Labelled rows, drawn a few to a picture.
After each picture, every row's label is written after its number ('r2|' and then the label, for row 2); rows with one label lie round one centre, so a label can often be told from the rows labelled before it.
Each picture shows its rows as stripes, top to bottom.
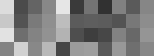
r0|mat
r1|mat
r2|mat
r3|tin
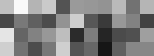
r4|tin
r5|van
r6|mat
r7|mat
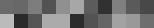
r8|van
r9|mat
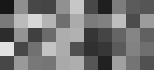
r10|van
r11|tin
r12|van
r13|mat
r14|van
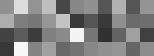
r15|tin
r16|mat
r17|van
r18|tin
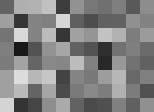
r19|tin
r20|mat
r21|tin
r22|mat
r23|van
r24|tin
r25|tin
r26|mat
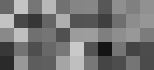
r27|tin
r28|mat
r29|tin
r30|van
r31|van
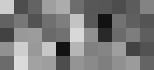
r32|mat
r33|van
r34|van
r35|tin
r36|tin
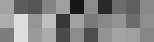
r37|mat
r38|tin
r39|tin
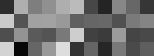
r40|van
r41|mat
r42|van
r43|mat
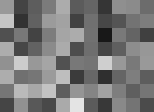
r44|mat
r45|mat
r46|van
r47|mat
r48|tin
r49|mat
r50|tin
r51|van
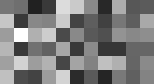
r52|van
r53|mat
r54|tin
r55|mat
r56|tin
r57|mat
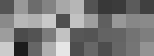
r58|van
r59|tin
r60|mat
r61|mat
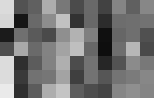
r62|mat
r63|mat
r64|van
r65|van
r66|mat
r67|mat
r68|mat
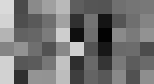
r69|mat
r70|mat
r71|mat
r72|van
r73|mat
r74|mat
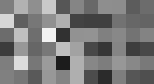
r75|tin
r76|mat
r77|tin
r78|van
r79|tin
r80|van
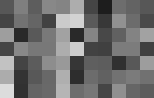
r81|van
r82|van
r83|mat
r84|van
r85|mat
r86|mat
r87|mat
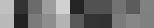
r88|mat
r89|mat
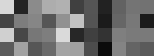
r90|mat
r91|van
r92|mat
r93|van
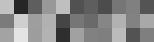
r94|mat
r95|tin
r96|tin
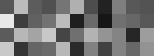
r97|van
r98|mat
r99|tin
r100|mat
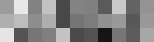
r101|tin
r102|tin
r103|mat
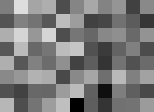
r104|tin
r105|van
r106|tin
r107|van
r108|mat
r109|tin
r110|van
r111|mat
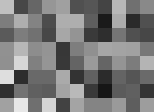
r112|mat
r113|van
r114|van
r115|tin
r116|tin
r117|mat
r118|van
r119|tin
